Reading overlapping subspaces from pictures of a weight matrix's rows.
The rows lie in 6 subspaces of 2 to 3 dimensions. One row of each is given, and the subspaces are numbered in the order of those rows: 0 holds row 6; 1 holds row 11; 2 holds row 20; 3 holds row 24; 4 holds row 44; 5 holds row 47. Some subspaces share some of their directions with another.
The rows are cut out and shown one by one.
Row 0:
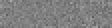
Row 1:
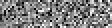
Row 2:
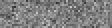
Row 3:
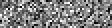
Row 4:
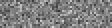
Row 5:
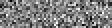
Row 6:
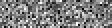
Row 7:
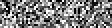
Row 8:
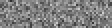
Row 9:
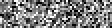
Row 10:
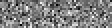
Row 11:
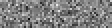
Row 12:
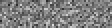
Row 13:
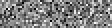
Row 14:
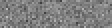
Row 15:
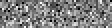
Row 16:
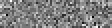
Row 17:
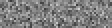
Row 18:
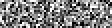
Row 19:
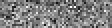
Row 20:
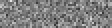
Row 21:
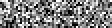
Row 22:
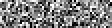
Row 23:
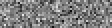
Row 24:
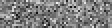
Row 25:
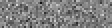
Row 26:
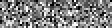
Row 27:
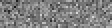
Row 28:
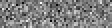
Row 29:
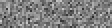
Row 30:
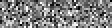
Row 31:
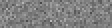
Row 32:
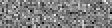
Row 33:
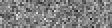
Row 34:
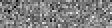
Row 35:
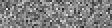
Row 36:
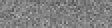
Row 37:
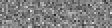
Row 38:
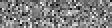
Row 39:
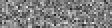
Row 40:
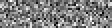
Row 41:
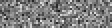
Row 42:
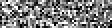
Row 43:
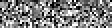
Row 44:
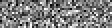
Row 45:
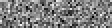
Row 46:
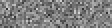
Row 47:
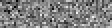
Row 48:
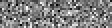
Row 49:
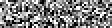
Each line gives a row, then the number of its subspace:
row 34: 5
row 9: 3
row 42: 5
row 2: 3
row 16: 2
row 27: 5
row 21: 4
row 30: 1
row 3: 4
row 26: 1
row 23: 1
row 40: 2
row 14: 0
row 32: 5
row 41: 1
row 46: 4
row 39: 5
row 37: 5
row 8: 2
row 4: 1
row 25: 0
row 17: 2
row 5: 2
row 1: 0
